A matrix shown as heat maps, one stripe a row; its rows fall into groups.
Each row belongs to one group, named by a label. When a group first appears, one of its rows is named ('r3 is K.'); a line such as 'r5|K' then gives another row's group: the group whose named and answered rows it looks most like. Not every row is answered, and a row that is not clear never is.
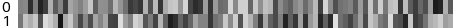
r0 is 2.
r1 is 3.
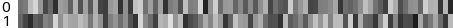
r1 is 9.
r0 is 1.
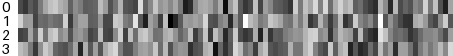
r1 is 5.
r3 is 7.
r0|9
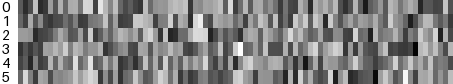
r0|2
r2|5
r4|2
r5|7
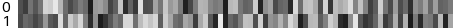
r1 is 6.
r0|9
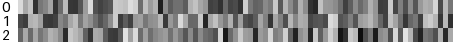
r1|1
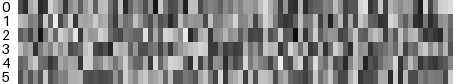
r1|3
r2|2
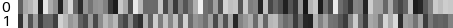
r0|3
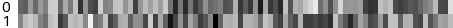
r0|9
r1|3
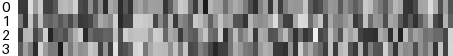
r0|1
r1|1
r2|6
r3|7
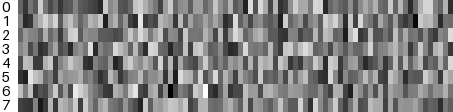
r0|1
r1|9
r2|6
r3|5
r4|6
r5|1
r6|5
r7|2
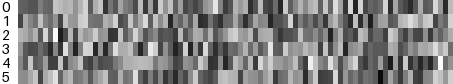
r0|9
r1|7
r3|5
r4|6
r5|3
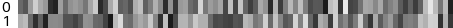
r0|1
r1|5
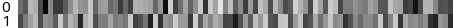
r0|1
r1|2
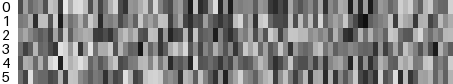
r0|7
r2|5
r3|2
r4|7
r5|6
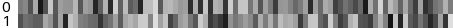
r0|2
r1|6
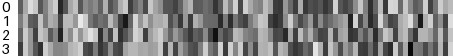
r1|7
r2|7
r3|6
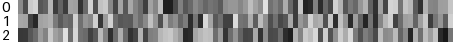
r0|3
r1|7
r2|9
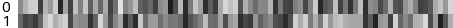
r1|9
